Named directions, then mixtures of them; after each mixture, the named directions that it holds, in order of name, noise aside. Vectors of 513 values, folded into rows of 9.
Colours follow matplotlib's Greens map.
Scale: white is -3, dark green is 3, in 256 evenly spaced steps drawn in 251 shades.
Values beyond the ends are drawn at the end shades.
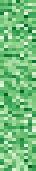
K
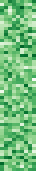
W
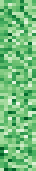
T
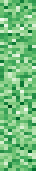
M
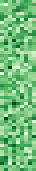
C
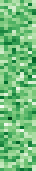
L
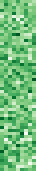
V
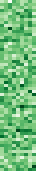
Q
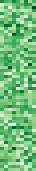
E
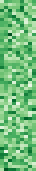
T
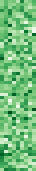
T, V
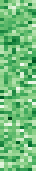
L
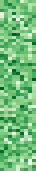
V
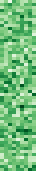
Q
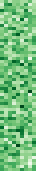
Q, V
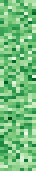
K, L, V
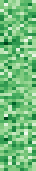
C, L, W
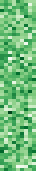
K, T, V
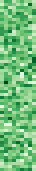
L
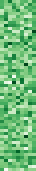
K, Q, T
